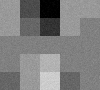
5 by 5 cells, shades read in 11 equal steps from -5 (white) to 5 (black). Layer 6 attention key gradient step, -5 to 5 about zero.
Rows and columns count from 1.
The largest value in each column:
1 2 5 1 0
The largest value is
5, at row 1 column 3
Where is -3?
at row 5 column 3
